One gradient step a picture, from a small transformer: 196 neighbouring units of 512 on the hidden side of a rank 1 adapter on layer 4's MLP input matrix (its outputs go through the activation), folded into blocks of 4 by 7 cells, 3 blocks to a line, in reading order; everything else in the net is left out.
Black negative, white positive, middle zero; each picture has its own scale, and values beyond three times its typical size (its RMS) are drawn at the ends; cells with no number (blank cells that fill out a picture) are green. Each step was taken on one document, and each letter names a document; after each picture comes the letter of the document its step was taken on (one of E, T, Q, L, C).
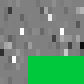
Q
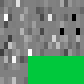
Q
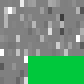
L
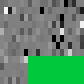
L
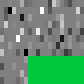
L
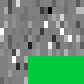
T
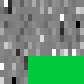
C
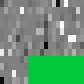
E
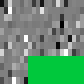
C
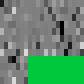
Q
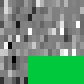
C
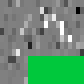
T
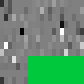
Q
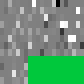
E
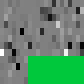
T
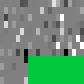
L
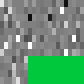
C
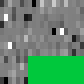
C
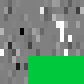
T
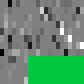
T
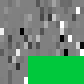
T
